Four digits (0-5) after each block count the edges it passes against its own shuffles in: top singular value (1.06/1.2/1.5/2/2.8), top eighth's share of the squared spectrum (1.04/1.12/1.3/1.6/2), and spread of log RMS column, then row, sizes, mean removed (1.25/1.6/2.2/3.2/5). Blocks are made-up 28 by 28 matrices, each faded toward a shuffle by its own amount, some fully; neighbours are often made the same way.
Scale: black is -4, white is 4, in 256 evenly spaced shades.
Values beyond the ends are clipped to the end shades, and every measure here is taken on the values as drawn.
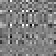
4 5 3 3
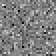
0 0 0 0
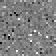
0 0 0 0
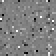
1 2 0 1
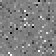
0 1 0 0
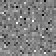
0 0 0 0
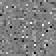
0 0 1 0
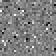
0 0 0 1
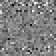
0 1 0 2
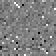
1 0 0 0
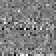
2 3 0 2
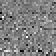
2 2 0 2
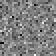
0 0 0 0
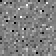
0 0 0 0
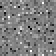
1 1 0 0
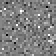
2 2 0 0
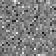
2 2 0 0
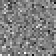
0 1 1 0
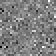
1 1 0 0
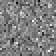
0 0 0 0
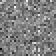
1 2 2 0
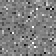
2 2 0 0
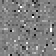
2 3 1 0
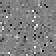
2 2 1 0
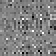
3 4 1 2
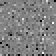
2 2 0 0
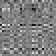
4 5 2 3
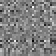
3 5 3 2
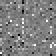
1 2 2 0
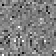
2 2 0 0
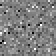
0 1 0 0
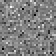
1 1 0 0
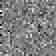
1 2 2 0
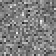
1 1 0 0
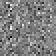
1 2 2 0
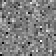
1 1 0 0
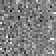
0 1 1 0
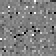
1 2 0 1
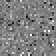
1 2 1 1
